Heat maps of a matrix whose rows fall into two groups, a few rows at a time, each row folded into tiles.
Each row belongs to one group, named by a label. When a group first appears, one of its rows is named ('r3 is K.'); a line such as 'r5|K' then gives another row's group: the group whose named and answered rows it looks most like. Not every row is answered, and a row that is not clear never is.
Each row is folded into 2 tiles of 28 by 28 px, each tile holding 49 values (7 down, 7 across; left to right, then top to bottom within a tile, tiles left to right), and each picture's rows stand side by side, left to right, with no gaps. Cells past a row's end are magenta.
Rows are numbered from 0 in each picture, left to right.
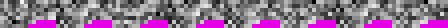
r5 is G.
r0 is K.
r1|G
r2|G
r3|G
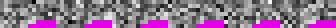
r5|G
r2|K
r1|K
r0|G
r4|K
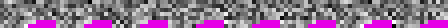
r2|G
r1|G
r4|K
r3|K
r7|K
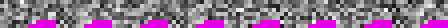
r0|K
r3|G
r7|G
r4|K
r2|G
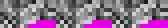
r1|G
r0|G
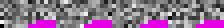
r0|K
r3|K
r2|K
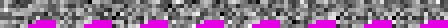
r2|K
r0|G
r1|G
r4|G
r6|K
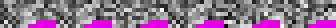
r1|G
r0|G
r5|K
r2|K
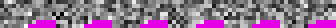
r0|G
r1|K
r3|G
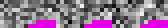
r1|K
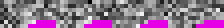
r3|K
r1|G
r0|G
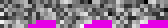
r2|G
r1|G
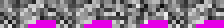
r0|G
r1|G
